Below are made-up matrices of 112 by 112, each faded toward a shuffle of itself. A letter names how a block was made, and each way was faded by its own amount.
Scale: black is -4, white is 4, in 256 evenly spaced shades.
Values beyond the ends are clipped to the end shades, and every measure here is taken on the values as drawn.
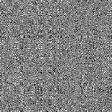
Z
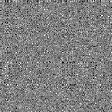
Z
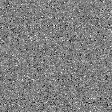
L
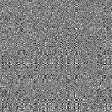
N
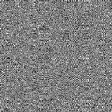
Z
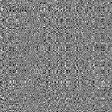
N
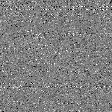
L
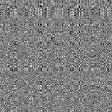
N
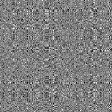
N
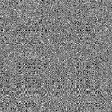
Z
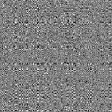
N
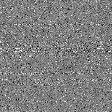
L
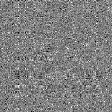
Z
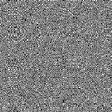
Z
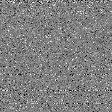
L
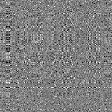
N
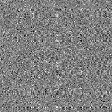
Z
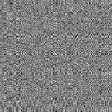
N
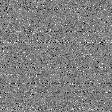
L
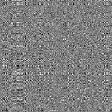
N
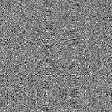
Z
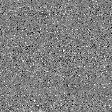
L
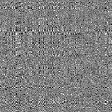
N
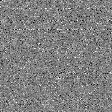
L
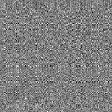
N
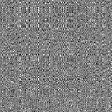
N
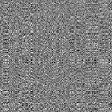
N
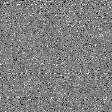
L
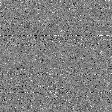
L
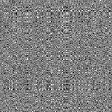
N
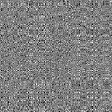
N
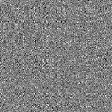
Z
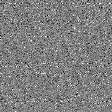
L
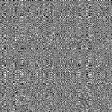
N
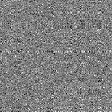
Z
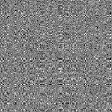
N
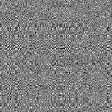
N
